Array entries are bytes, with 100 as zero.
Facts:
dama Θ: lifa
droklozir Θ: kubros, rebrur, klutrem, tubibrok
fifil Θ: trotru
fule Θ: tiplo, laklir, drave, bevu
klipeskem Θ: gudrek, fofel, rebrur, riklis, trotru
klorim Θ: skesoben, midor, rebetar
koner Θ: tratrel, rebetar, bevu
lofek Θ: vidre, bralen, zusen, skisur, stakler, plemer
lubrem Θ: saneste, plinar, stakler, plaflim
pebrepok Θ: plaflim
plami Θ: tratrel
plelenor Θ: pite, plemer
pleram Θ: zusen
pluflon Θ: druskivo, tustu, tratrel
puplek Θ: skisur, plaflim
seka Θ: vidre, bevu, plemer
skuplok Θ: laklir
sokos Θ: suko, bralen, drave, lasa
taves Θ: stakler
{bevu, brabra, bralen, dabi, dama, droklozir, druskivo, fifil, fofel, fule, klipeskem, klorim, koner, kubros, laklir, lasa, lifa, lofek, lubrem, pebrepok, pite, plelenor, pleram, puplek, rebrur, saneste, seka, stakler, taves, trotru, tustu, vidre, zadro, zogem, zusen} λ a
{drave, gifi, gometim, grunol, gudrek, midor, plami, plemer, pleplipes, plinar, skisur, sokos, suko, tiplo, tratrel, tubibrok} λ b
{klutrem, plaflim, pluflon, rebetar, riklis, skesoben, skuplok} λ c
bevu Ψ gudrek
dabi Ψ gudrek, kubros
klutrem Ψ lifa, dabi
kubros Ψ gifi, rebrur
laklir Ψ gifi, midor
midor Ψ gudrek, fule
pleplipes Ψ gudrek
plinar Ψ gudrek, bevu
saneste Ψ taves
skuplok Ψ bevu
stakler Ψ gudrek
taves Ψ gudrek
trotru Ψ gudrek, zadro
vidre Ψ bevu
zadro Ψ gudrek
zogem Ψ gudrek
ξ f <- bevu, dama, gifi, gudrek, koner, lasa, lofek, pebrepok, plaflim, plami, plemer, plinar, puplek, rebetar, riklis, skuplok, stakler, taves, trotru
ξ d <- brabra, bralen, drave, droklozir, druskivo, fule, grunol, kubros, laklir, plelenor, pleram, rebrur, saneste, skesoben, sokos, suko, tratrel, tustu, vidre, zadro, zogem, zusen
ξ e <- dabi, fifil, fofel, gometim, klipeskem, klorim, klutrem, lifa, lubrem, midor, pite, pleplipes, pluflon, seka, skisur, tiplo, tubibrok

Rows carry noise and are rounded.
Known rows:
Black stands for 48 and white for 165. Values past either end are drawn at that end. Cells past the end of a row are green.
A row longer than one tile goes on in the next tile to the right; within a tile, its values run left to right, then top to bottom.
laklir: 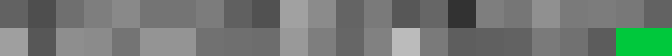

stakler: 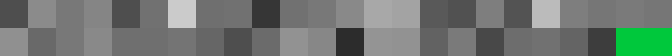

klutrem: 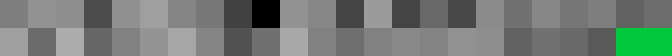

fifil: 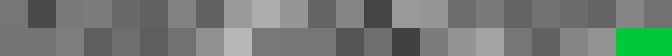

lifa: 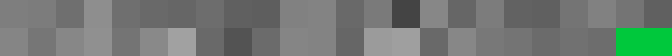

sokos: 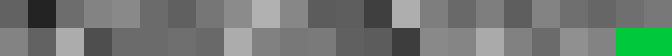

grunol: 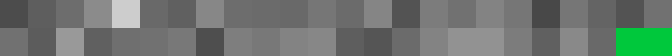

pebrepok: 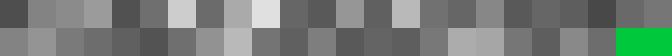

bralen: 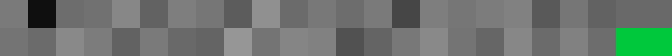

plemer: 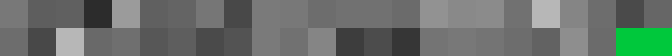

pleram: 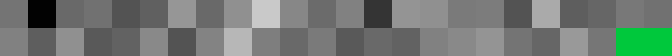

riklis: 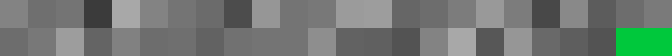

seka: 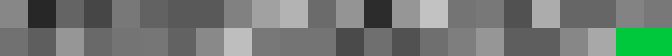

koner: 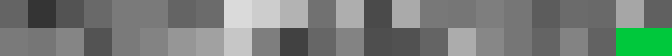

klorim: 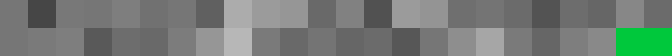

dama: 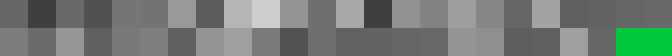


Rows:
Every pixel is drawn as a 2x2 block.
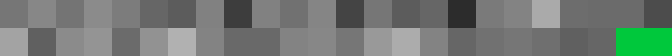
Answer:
kubros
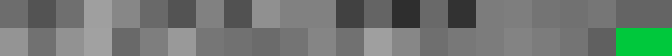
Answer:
rebrur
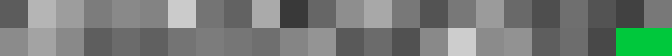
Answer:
plaflim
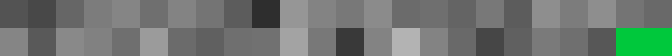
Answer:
vidre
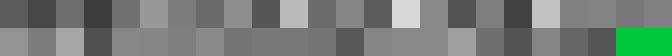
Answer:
skuplok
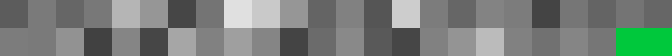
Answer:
plami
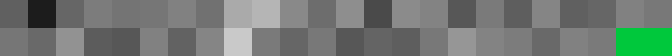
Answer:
droklozir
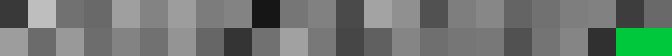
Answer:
plinar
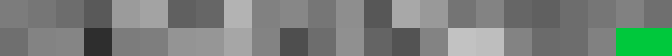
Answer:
pluflon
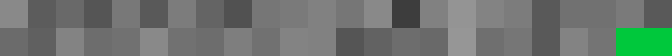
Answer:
pite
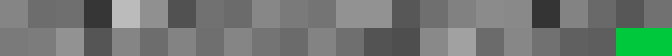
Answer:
rebetar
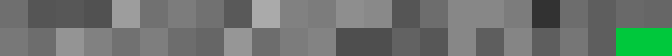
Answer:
lasa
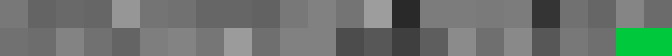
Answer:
fofel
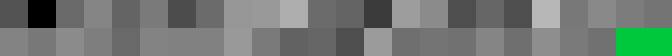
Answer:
fule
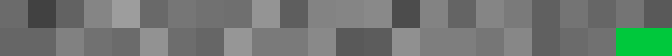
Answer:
brabra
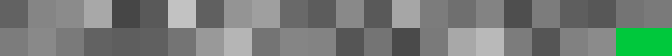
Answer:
lubrem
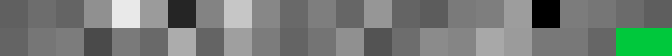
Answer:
tratrel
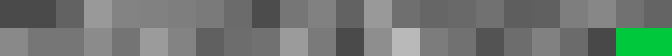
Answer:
zadro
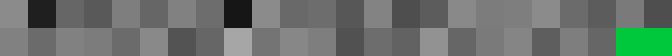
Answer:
zusen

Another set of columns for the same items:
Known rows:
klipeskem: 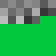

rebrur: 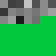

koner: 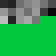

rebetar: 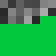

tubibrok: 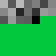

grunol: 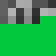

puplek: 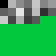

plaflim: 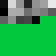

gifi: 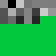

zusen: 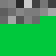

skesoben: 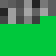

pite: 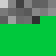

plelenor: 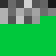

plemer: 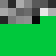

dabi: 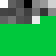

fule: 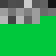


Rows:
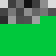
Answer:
klutrem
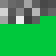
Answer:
seka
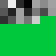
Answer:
stakler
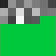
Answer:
lofek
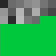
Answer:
dama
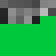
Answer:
riklis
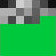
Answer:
sokos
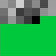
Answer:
skisur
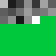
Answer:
laklir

